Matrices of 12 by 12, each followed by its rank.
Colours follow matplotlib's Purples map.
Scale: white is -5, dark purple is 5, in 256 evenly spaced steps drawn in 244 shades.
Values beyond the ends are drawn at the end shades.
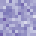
full rank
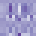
two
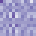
two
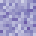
full rank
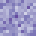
full rank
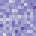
full rank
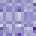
two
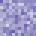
full rank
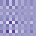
one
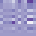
one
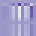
one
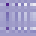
one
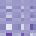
one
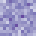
full rank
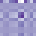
one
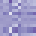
two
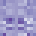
two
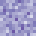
full rank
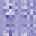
two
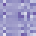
two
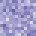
full rank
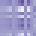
one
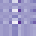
one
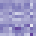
two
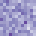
full rank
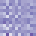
two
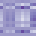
one
